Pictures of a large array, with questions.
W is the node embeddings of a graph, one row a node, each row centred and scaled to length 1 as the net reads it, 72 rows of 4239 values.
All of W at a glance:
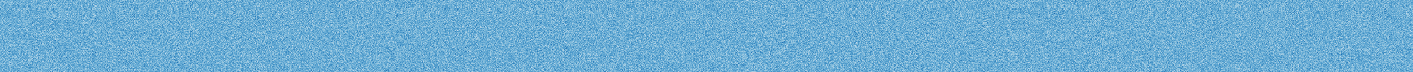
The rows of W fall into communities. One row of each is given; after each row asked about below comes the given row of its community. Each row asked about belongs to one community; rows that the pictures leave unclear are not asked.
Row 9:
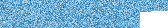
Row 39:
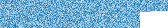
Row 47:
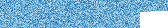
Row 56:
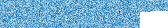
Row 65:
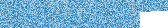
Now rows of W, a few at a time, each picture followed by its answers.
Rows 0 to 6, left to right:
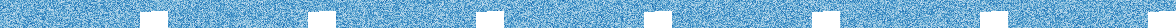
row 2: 65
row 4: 56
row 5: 39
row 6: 65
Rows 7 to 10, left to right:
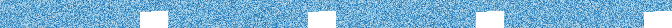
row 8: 9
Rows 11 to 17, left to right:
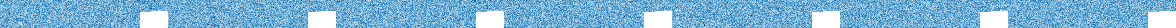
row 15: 39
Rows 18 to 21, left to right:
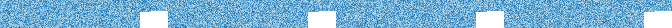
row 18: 47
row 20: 9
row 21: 47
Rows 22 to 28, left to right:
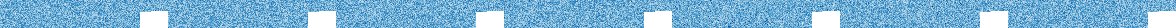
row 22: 65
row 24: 9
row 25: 47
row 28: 9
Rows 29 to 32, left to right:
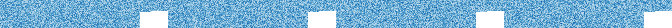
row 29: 9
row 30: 65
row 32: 65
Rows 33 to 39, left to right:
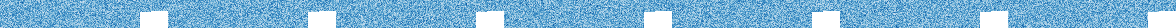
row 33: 56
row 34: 39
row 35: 65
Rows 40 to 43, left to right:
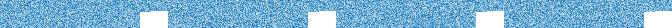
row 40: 47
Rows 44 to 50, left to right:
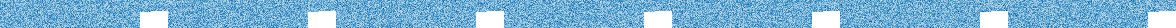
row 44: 65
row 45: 9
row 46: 47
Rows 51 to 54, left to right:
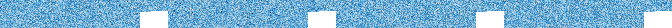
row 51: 47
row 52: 47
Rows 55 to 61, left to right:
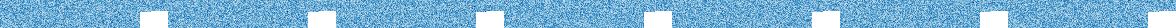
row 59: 56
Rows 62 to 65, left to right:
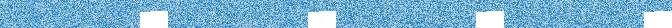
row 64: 65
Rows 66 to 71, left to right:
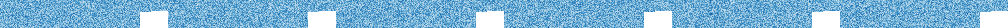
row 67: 39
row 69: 47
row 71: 56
